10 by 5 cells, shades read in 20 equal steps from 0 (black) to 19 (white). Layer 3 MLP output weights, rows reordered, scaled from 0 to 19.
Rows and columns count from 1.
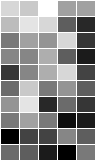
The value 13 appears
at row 4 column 3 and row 5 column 3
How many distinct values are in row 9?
4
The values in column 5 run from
2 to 12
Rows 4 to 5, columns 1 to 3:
10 10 13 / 4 10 13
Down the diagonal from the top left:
16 17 11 7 5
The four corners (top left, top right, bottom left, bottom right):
16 12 8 9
